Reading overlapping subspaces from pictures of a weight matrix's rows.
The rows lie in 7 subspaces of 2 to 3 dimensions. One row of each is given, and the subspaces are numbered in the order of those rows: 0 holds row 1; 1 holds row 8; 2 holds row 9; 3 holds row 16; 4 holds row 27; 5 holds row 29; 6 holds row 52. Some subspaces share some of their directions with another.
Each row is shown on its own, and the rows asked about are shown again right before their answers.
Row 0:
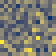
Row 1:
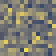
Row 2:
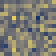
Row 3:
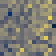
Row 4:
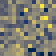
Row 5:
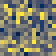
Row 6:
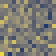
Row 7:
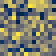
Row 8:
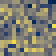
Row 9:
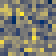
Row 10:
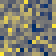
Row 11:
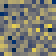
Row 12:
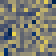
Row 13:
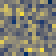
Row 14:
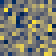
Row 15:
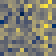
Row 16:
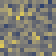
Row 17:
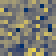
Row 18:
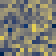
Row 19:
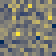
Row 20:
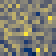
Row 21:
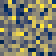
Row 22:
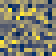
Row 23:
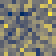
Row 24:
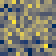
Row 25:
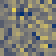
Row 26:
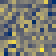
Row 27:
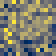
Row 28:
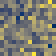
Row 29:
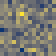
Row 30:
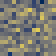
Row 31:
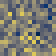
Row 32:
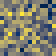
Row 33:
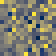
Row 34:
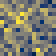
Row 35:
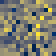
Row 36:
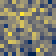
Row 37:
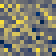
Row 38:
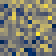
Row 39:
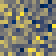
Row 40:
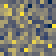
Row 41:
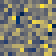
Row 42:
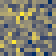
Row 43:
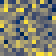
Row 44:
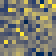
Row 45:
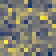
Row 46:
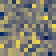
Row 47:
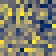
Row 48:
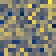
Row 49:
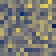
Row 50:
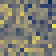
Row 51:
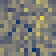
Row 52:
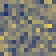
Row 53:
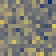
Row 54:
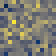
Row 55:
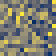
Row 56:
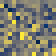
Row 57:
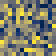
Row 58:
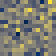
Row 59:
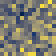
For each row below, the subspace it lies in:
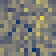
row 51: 1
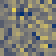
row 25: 1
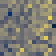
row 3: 2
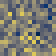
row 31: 4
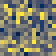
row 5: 5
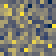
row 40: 6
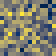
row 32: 4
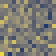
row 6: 2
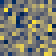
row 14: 0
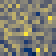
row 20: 3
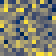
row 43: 0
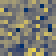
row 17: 0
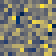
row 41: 0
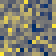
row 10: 2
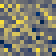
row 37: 3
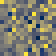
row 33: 1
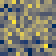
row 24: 4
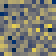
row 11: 6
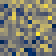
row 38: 4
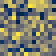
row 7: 5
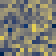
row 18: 2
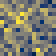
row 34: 3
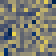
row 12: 1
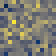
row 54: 4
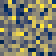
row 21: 5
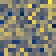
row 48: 1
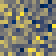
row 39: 0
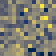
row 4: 5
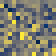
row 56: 4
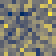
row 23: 4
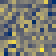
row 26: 1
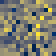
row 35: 1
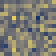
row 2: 6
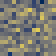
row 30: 5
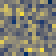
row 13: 2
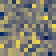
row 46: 5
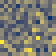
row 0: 3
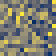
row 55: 0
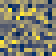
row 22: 3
